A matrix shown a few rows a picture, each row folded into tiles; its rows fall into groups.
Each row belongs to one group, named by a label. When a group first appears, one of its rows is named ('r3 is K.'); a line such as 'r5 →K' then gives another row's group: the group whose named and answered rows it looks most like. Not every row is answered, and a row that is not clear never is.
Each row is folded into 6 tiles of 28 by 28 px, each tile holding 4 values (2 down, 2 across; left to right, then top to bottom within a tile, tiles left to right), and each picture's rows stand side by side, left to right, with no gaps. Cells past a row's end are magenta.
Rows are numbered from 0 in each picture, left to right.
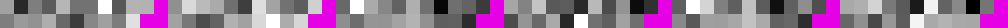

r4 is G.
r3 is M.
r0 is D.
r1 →M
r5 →M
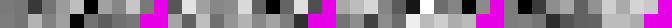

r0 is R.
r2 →M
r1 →G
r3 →D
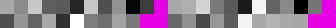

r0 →M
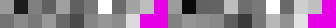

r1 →D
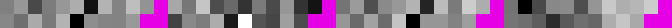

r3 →D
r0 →R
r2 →R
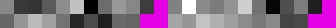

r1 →G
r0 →R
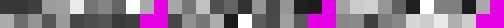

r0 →R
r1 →M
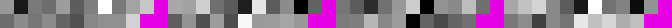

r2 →R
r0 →D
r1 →M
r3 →M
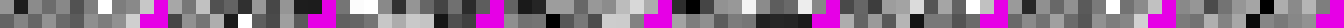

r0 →D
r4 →R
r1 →M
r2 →G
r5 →R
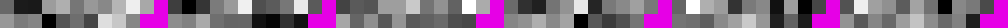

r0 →D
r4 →G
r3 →R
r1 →R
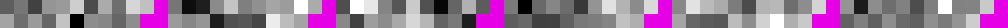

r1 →D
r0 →R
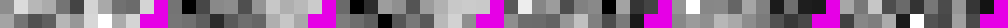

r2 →D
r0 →M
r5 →M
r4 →G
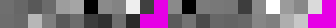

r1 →D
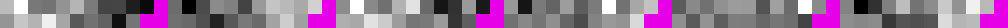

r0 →G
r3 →D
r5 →D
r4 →R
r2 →G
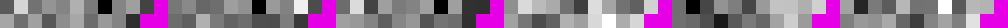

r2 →G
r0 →G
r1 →R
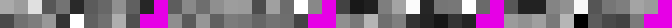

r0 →M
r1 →R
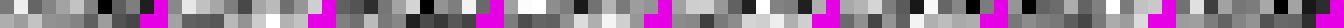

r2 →R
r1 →M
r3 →M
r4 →M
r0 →G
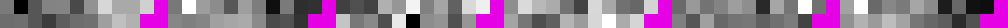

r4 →R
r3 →M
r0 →D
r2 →R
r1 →G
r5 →G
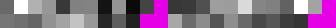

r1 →R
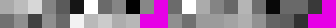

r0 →M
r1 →G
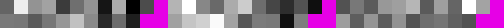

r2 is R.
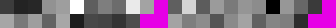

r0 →R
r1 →G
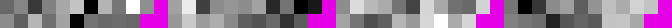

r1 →G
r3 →D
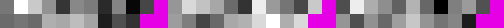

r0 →G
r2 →G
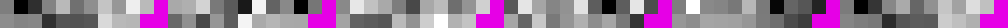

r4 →G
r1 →M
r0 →D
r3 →G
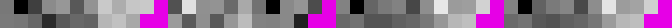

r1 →G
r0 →D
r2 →D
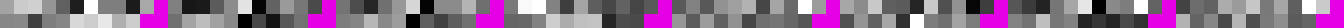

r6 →R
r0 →M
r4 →R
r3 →G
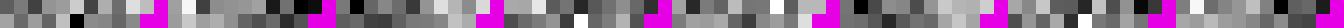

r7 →G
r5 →D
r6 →M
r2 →D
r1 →G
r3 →M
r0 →R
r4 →D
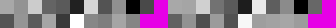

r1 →M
